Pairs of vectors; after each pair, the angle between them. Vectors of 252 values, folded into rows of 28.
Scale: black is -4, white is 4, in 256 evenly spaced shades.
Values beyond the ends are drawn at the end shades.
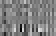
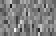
partly aligned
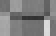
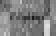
nearly parallel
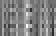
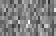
partly aligned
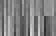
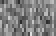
partly aligned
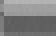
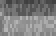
nearly opposite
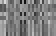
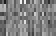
nearly opposite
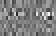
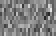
partly opposed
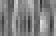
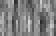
nearly opposite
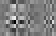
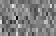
partly aligned
